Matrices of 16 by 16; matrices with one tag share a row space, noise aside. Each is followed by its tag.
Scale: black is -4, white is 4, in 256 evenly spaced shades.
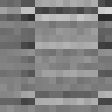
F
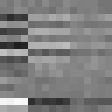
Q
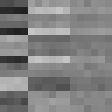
Q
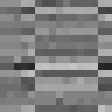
F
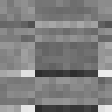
F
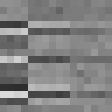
Q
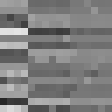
Q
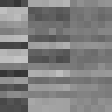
Q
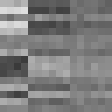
Q
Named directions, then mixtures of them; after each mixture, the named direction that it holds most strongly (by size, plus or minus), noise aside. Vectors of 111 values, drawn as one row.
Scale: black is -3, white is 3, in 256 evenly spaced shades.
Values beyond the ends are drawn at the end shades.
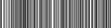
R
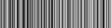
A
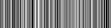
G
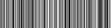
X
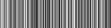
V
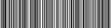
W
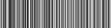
A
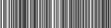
R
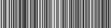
W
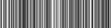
R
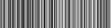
A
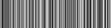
R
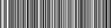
V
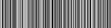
R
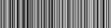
A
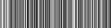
V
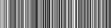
V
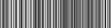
A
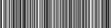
R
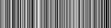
G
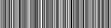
W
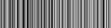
A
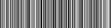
W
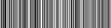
W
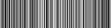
W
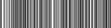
R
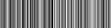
A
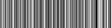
X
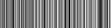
X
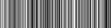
V
